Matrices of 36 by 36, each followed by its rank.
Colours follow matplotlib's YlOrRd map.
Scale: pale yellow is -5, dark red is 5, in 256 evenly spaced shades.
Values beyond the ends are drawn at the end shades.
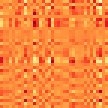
two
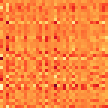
three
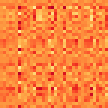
three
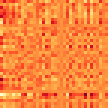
three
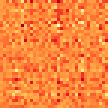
five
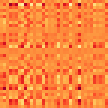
two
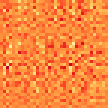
five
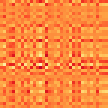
two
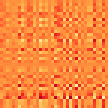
two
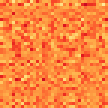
five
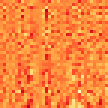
five
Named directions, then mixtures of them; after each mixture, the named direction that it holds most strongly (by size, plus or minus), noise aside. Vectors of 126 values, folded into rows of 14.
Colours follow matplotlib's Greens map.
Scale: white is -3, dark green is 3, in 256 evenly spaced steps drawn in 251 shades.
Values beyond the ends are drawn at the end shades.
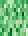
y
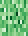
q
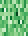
q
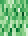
y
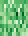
y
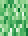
y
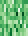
y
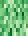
y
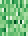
q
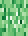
q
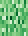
q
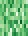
y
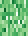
q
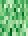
y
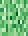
q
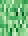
y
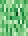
q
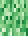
y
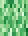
y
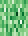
q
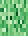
q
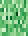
q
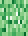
q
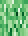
y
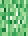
q
